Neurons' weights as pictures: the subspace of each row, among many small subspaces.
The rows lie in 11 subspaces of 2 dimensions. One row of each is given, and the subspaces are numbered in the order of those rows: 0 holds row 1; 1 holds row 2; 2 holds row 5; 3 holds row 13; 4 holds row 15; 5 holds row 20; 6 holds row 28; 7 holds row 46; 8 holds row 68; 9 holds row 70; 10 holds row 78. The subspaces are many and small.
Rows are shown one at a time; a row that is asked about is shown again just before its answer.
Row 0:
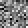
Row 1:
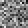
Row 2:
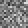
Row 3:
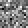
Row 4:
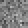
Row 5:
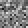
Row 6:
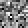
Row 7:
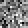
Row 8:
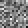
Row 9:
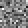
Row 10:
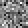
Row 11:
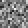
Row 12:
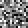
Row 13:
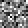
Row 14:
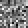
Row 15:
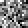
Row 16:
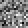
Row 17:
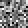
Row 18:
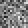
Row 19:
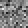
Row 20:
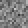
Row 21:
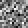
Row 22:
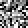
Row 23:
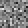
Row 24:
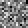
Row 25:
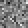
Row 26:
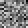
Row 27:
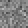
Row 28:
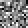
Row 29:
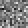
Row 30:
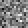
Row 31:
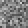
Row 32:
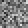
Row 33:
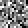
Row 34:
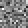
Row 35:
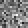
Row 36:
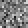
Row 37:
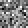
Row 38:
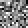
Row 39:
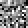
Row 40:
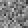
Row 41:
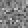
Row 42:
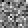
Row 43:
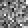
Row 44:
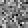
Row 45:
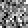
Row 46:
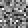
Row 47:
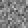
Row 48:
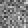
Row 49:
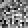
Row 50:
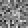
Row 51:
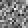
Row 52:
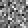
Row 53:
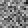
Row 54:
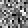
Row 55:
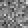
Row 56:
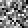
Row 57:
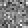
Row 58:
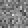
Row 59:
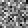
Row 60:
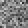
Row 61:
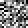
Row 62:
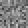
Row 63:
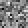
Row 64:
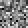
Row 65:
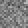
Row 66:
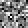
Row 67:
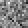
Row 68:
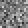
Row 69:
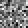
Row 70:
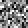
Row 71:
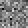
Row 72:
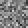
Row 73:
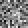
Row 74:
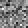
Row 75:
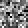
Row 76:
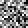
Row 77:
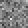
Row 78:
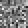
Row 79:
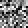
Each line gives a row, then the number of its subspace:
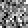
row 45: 8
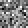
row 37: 2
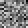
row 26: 0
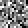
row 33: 9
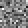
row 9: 7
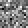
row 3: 2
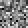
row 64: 6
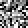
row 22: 1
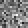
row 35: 7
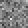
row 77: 8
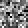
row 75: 3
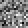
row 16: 5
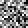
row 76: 1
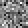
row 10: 9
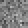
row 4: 4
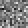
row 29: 8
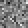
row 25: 7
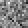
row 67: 4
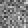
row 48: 10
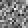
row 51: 5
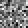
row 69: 1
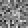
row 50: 10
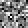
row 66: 3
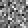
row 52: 9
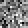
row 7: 4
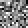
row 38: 6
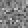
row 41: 4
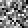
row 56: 4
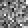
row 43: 5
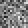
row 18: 10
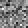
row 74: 2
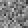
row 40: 5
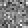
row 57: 9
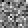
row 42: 3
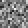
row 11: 9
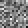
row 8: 0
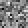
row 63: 3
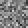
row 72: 1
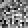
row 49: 4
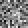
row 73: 10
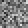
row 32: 6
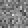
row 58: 2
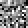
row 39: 10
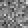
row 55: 5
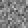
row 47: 9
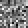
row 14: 10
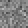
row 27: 2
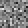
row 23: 8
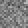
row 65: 1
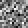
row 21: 5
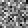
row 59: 6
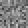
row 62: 10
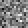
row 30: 3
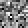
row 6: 3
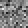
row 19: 2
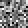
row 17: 6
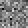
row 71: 8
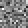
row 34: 7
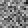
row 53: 1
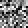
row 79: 2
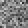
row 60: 0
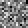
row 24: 6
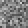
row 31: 0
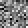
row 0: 0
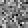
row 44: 7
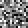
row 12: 7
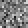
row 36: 8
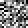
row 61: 0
